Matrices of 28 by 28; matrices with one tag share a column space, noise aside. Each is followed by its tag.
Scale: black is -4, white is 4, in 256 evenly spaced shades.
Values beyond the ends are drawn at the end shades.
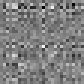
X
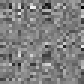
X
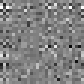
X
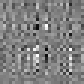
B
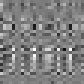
B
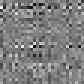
X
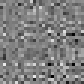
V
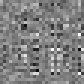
B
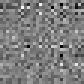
X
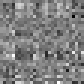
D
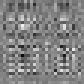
B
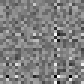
V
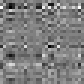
X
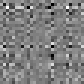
X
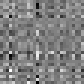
D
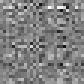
X
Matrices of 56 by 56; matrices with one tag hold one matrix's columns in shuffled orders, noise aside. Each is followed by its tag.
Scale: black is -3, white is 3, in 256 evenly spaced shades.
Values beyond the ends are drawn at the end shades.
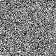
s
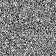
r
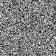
r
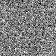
s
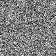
r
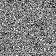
s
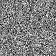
r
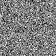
r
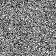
s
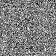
s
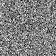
r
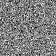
r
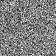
r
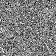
s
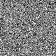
s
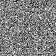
s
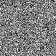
s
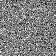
s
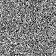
r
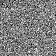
s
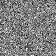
s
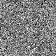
s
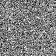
s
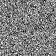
r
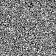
s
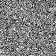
s
